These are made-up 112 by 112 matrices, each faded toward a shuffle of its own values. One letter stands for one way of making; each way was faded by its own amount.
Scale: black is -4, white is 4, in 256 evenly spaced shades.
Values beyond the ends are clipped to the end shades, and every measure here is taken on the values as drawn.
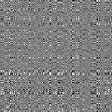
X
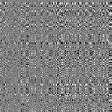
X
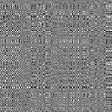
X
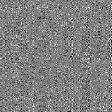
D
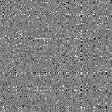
D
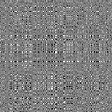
X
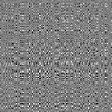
X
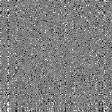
D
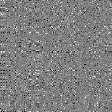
D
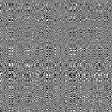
X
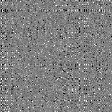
D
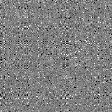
D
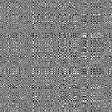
X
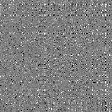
D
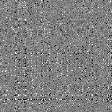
D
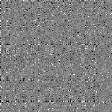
D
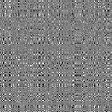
X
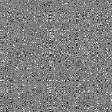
D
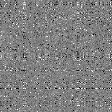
D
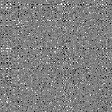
D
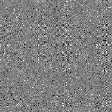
D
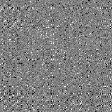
D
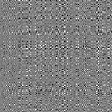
X
